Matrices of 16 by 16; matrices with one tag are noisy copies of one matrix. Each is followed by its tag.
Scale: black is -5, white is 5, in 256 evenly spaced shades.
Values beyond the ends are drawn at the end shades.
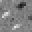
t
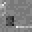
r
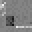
r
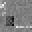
r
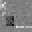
r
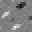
t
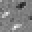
t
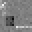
r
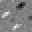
t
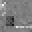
r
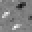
t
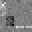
r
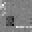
r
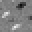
t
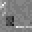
r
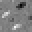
t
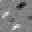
t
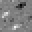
t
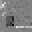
r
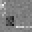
r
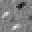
t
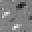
t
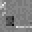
r
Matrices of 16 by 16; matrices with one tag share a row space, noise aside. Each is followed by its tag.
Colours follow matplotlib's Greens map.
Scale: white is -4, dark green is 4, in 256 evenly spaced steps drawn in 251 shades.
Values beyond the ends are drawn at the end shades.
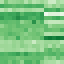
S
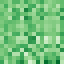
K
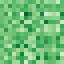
K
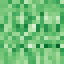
K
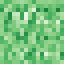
K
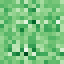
K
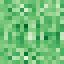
K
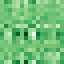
K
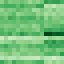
S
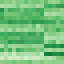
S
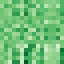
K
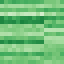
S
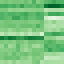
S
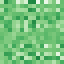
K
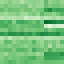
S
